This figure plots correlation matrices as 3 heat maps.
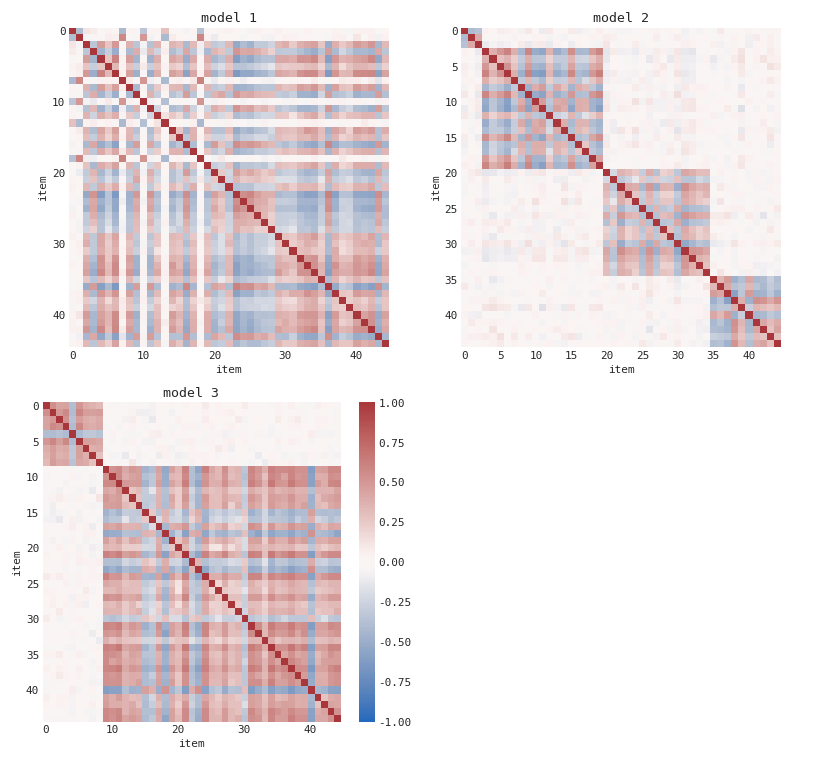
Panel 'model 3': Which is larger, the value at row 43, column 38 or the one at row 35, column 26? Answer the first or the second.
the first
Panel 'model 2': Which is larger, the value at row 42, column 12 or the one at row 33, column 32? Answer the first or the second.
the second
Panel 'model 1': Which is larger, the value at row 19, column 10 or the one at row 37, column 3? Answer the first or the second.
the first
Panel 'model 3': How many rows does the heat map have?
45
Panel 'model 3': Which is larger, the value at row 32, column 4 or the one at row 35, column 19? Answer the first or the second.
the second
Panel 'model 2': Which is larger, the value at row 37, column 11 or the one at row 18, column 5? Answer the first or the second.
the second
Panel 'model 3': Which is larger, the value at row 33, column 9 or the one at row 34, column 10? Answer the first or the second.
the second
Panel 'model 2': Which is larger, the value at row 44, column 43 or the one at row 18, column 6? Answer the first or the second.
the second
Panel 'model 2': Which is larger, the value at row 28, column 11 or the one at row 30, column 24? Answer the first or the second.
the first
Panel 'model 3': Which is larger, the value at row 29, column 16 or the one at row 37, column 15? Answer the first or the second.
the first
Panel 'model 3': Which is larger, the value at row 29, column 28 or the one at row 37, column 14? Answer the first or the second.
the second
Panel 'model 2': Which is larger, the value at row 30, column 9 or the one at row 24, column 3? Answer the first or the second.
the first
